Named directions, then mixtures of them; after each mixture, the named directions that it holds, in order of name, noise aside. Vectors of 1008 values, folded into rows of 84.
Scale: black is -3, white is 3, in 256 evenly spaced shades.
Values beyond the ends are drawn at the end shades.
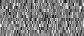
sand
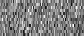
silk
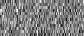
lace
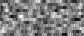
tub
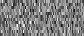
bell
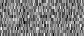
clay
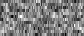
silk, tub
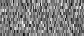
bell, sand, silk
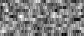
tub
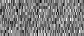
lace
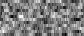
tub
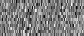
silk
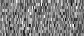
silk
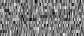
clay, sand, tub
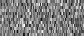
bell, sand, silk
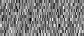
lace, sand, silk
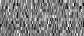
sand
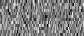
clay, sand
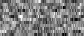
lace, tub
